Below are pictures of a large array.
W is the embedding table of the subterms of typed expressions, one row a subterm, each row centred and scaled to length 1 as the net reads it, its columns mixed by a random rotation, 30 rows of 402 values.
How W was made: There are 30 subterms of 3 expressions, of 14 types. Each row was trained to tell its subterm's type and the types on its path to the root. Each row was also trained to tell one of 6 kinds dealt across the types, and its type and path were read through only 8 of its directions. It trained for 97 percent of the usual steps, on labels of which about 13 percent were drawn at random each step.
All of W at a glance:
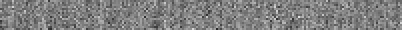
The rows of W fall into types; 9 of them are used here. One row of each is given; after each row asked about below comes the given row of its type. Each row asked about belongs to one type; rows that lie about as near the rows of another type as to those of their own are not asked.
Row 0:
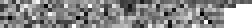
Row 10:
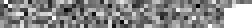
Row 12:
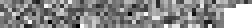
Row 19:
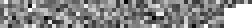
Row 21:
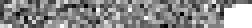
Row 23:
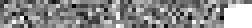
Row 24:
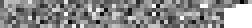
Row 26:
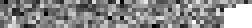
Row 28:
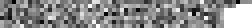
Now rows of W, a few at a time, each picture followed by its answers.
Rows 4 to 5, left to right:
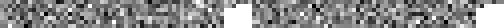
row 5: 24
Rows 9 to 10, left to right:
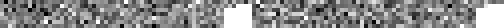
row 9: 26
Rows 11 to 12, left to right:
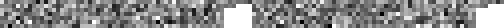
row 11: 12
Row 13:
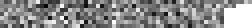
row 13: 23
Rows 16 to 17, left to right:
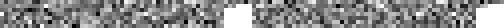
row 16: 12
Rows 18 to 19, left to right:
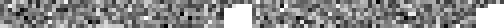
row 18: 21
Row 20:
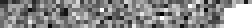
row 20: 26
